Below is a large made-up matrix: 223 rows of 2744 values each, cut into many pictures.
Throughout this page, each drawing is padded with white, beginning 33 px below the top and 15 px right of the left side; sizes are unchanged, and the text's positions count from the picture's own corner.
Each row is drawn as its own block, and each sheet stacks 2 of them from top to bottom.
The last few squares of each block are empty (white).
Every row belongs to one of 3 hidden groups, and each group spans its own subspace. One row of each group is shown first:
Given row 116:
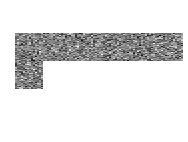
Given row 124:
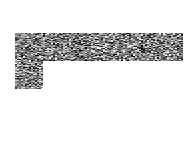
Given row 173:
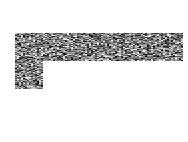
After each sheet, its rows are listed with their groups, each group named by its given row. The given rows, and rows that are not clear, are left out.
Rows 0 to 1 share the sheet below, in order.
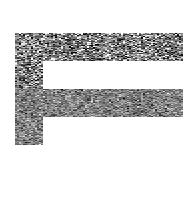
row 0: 116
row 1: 116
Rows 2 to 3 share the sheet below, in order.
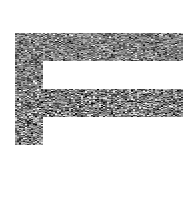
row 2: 173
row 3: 116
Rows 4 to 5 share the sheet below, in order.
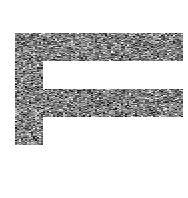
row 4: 173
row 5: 173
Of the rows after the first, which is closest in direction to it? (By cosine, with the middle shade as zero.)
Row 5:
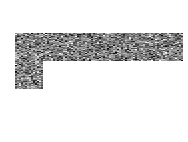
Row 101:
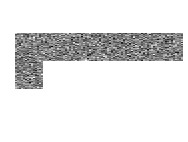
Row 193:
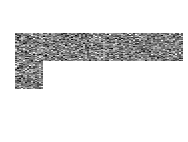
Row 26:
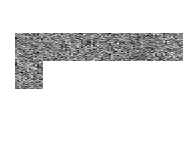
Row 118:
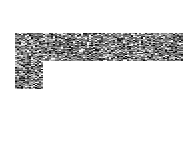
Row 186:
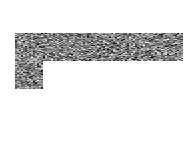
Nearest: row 186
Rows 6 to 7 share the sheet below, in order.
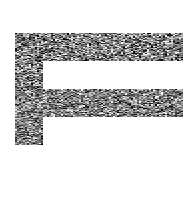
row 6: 173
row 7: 116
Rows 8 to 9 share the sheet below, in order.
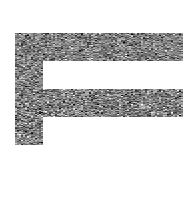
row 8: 116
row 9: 124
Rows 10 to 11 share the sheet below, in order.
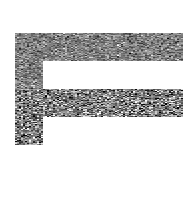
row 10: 124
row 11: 173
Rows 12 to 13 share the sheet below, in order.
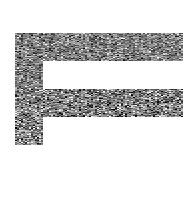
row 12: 124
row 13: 173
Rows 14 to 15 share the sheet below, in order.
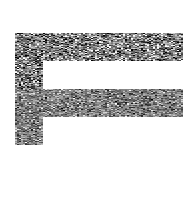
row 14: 173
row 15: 173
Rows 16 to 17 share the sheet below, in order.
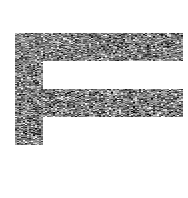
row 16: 173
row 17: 124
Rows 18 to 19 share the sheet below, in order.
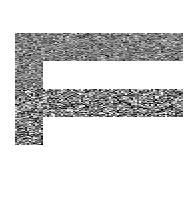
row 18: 124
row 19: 116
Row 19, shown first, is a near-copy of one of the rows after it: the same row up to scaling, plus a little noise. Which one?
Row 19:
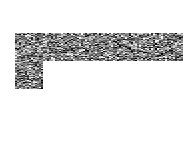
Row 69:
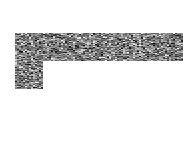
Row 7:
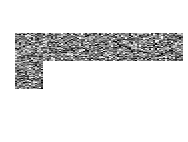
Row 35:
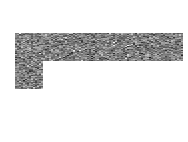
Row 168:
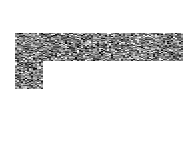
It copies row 7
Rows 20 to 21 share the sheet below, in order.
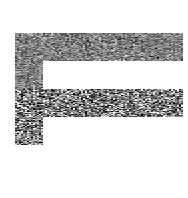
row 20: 124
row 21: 124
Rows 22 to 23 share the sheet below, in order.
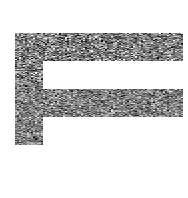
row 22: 124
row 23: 173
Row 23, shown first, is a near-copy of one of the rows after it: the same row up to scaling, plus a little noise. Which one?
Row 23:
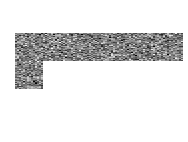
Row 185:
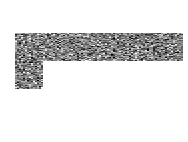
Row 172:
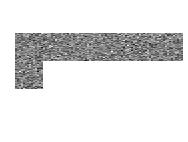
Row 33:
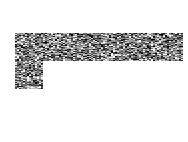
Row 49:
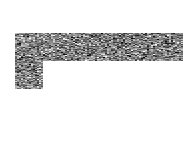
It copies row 33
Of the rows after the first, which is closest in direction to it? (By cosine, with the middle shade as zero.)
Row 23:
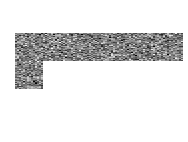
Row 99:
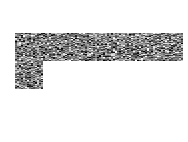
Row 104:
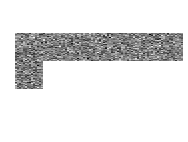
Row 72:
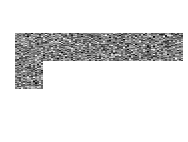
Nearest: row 72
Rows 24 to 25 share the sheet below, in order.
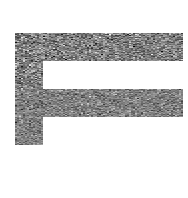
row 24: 124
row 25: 124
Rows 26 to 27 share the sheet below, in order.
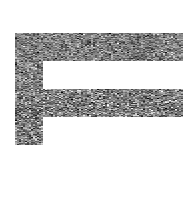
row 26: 116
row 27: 173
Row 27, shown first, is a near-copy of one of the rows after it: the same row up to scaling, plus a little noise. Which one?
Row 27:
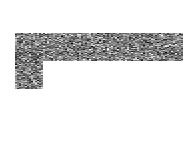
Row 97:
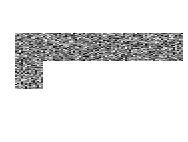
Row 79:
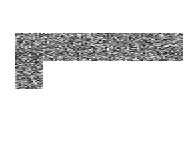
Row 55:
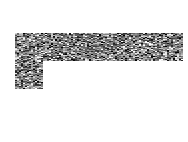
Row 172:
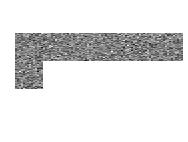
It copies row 79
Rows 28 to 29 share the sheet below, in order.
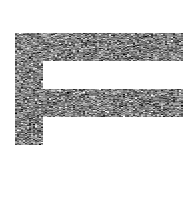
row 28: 116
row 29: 124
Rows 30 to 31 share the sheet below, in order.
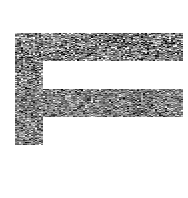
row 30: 173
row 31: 116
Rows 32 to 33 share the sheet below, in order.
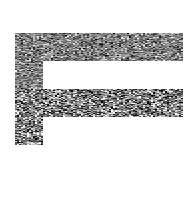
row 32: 124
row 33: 173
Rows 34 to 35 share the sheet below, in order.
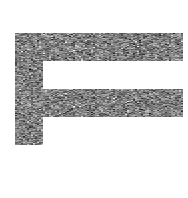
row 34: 116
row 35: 116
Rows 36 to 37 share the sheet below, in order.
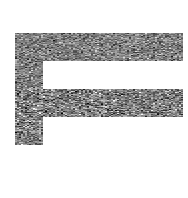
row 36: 124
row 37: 124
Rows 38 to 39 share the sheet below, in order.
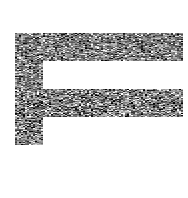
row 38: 124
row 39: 124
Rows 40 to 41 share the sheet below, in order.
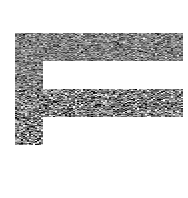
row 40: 116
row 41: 116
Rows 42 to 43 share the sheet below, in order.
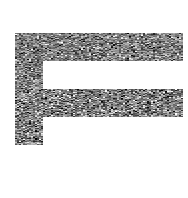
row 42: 124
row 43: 173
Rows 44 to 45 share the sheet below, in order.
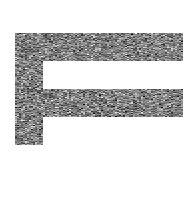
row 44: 116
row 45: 124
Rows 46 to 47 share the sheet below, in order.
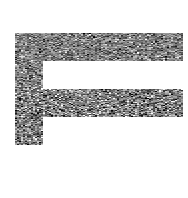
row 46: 116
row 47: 173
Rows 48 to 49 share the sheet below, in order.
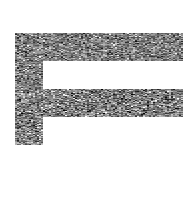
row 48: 124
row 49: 173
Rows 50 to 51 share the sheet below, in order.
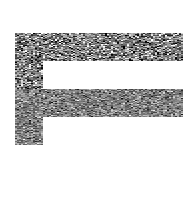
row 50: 173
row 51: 173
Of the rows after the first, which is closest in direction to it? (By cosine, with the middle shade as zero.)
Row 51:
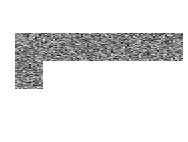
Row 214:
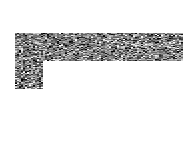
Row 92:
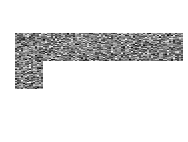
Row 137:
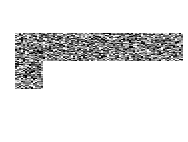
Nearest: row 214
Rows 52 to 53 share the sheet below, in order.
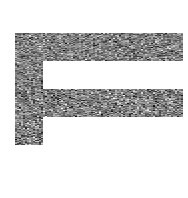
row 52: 116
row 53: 173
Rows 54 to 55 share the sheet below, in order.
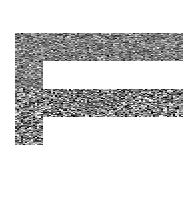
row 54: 124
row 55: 173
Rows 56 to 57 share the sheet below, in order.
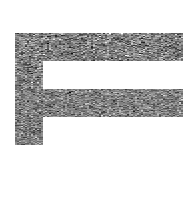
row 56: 116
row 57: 124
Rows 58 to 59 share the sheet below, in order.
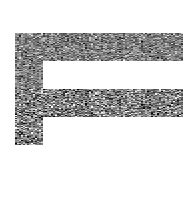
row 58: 124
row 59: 124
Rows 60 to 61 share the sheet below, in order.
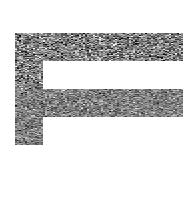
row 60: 124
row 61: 124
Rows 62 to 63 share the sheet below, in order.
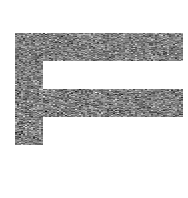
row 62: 173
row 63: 124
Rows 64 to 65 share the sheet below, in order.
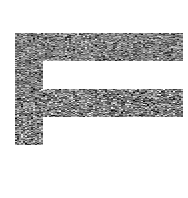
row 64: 124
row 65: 173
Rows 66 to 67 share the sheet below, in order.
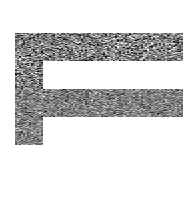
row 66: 173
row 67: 124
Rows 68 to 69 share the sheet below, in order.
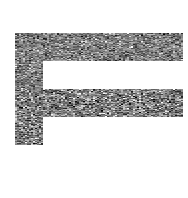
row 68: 124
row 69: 116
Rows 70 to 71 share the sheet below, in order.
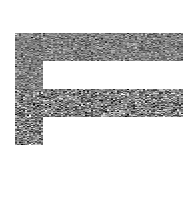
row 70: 124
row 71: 124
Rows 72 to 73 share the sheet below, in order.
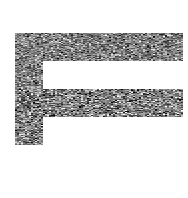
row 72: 173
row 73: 116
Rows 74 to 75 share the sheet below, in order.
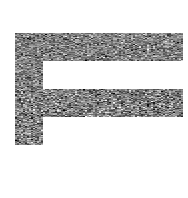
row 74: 173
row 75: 173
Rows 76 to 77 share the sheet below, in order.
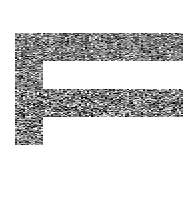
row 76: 124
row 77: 124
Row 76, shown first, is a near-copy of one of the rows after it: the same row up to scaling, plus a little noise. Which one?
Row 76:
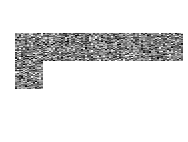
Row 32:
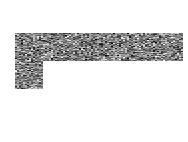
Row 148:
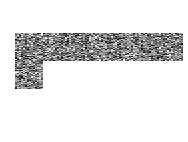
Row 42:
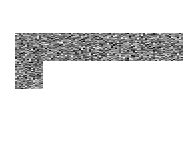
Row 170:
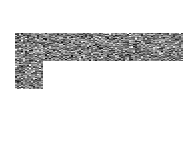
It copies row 148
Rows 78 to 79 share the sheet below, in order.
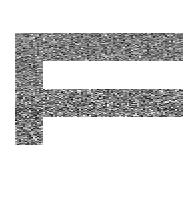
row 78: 173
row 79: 173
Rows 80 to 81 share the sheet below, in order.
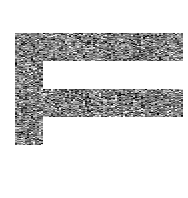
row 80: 116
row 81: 124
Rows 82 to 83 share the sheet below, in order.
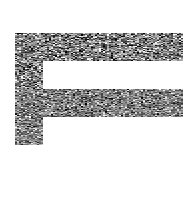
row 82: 116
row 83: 124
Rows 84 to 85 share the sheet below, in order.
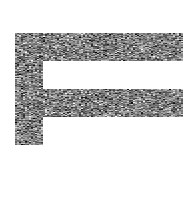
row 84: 124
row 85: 124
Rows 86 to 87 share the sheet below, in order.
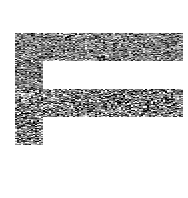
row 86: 124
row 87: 173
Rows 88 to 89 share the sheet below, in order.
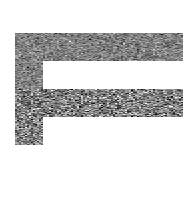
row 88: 173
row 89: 116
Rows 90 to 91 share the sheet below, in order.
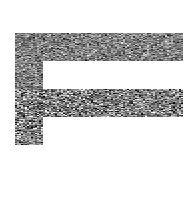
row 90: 173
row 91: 124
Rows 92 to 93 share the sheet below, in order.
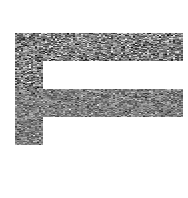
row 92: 173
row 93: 116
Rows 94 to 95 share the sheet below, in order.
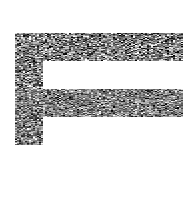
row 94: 173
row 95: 173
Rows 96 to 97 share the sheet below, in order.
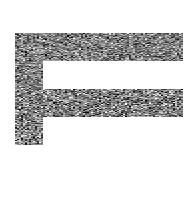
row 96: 124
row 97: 173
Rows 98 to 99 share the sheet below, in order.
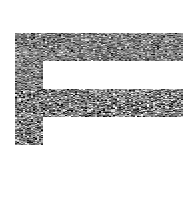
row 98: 173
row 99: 173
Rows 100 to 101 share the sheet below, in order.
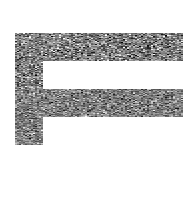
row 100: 173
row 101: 173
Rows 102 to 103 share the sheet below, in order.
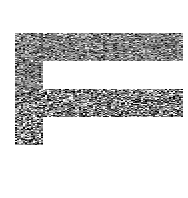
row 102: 124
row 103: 173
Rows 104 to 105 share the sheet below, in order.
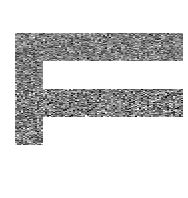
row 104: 173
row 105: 173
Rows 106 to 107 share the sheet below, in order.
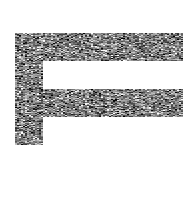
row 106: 124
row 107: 124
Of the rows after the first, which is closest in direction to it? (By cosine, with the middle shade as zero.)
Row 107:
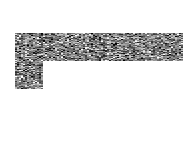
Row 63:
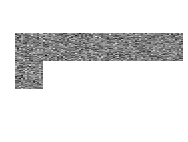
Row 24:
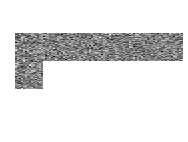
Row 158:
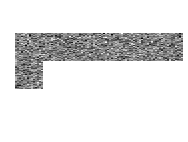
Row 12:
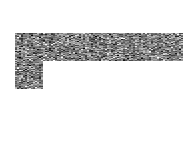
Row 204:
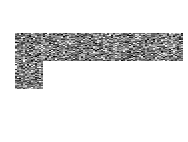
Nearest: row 12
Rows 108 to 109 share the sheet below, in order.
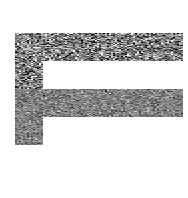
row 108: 116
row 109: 173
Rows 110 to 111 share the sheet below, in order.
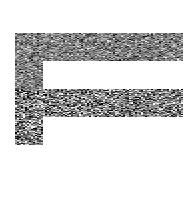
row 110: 116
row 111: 124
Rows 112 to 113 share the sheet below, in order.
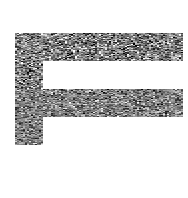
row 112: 116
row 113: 116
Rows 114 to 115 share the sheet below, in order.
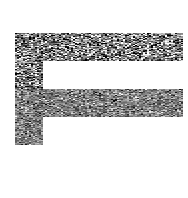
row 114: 173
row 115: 124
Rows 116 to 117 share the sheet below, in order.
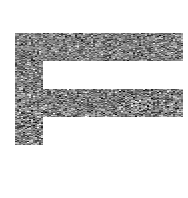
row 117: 173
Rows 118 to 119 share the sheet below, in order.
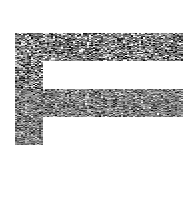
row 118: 116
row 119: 124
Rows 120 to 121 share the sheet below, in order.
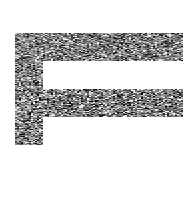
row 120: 173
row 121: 116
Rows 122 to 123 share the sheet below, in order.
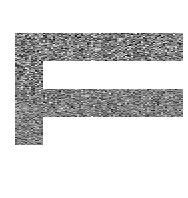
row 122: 116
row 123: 173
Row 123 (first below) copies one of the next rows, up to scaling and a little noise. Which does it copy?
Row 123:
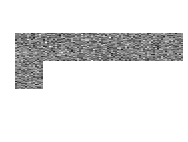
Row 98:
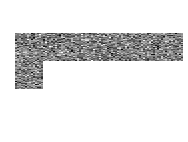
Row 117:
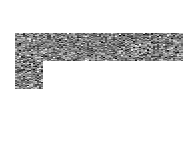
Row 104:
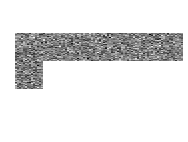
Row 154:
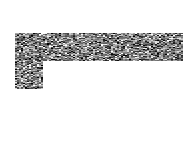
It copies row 98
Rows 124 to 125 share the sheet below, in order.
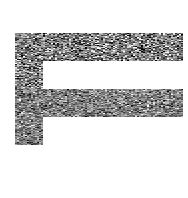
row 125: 173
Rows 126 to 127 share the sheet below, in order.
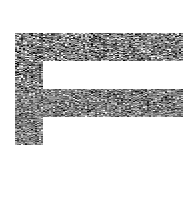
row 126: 124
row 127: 173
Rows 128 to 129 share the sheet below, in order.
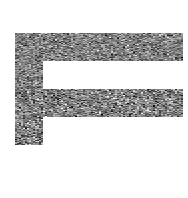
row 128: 173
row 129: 173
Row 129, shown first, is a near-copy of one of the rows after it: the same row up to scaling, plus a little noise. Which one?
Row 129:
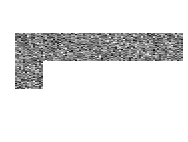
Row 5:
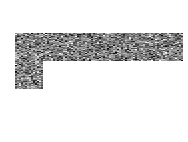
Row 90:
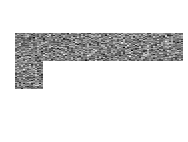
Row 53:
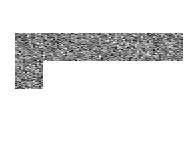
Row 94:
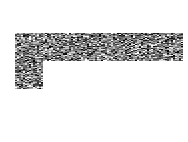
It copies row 53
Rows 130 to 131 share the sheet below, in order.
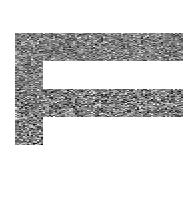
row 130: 116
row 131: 116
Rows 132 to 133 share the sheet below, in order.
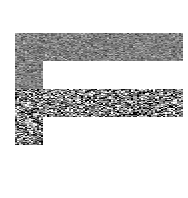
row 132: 124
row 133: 116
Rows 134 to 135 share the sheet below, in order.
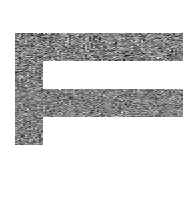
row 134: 124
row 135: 173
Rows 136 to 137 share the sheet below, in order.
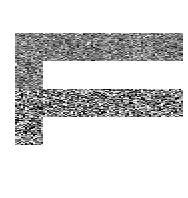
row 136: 116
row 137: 124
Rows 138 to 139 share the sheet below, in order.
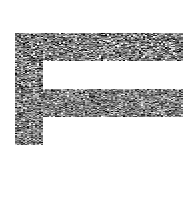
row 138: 173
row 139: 124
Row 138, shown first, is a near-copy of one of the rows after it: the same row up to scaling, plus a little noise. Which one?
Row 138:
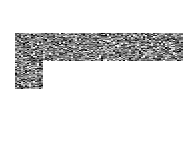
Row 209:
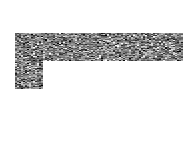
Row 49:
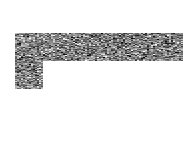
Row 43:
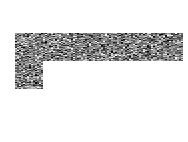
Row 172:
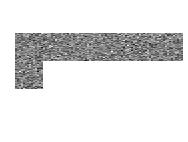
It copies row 209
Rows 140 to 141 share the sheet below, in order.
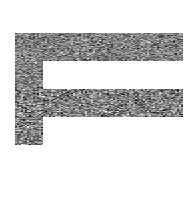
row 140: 173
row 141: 124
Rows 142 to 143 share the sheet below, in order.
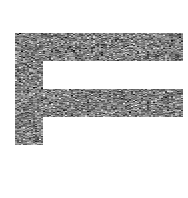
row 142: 116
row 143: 173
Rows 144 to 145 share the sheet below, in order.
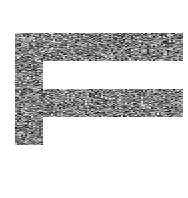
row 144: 173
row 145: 124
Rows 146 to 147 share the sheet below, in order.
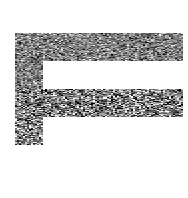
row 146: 173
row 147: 116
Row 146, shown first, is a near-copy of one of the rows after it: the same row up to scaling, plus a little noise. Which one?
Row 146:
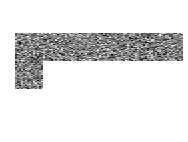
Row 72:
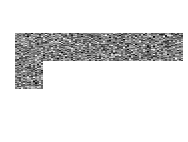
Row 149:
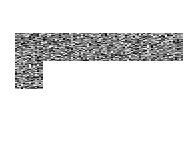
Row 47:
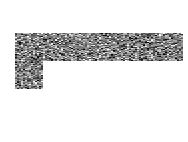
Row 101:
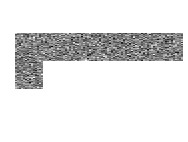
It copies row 47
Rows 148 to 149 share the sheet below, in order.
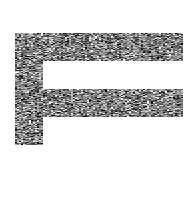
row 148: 124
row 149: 173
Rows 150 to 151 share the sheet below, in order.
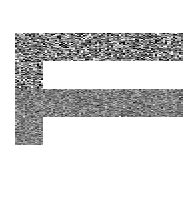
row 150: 116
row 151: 124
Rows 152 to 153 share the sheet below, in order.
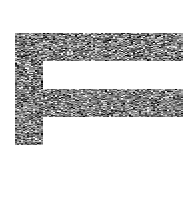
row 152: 116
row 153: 173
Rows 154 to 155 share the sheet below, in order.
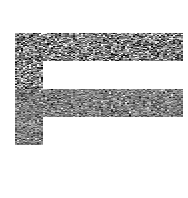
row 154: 173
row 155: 173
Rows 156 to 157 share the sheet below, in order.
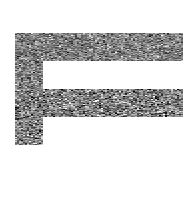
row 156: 173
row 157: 116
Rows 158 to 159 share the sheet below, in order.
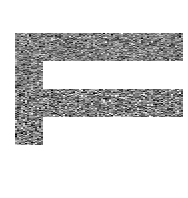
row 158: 116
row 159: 116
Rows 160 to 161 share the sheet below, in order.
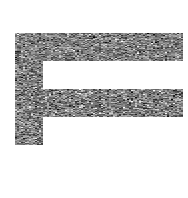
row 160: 116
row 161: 116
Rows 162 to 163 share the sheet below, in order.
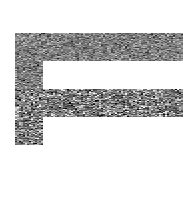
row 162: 173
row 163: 116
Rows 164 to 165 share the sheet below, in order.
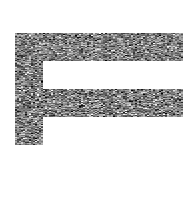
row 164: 116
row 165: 116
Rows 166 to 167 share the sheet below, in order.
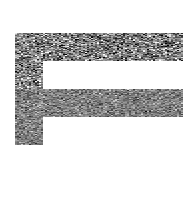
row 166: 173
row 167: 124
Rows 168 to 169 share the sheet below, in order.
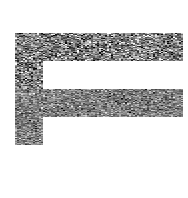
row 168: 116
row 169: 173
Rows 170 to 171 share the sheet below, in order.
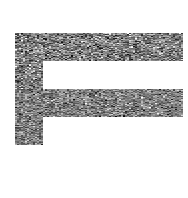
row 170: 124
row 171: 124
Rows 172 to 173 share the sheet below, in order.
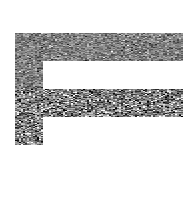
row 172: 173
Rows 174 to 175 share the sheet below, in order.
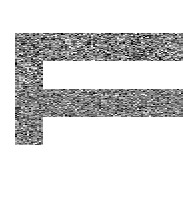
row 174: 116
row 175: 116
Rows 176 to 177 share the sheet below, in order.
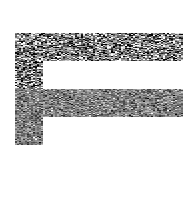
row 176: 173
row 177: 173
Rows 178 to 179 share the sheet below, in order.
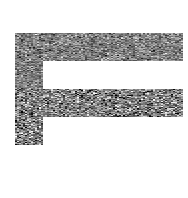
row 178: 124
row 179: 116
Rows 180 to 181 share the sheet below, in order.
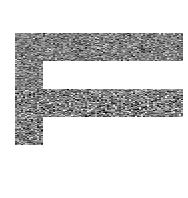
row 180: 124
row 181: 173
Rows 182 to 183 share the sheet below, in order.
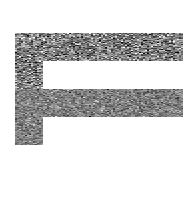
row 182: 173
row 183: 116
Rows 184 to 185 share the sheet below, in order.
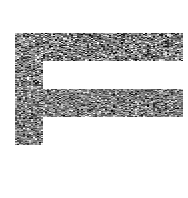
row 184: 173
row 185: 173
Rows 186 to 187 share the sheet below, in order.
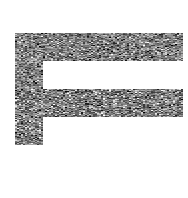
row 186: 173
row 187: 124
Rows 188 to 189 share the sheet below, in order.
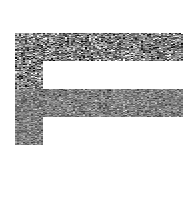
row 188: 124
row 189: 116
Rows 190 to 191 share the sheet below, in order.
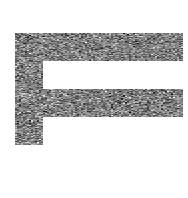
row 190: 124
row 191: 173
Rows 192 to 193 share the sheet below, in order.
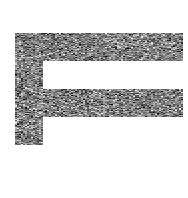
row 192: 173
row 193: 124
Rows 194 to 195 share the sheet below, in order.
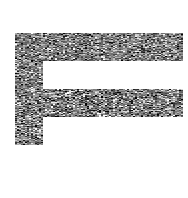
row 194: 124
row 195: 124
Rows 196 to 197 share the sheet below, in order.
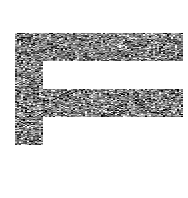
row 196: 173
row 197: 124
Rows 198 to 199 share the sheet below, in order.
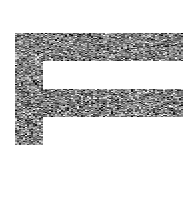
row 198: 173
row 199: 116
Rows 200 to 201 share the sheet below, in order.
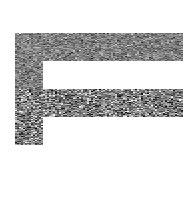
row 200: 116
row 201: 116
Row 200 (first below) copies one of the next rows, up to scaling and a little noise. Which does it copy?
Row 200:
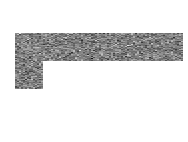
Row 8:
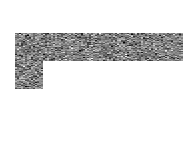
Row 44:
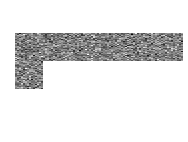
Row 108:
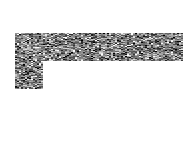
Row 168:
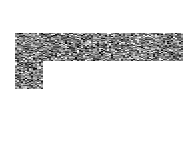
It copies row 108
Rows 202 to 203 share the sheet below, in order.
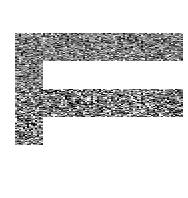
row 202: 124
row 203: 116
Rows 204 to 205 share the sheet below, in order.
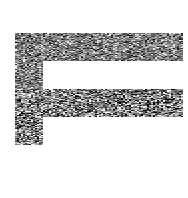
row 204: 124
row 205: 173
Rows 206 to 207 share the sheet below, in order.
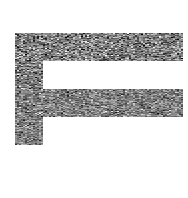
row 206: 124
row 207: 124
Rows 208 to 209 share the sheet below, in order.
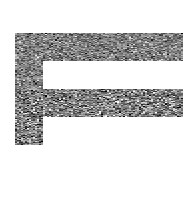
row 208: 173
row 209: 173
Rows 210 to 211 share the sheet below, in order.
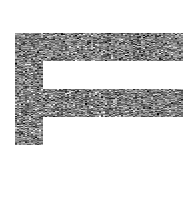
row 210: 116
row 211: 124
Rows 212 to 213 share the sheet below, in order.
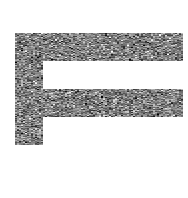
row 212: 173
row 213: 124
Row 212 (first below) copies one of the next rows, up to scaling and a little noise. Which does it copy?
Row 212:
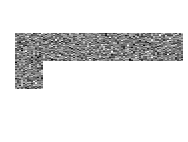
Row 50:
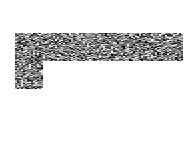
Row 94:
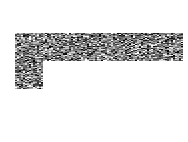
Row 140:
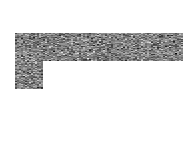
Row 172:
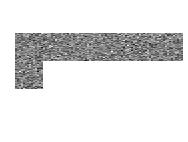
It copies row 50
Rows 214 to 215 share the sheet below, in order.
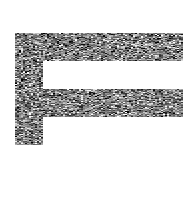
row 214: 173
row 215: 116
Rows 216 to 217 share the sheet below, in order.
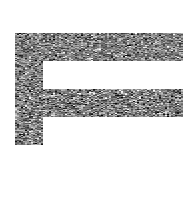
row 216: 116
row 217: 116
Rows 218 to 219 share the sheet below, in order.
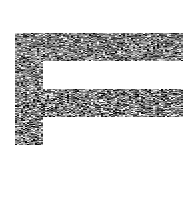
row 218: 173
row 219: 124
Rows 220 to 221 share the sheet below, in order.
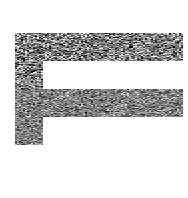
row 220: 124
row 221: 124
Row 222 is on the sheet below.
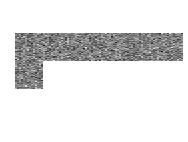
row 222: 124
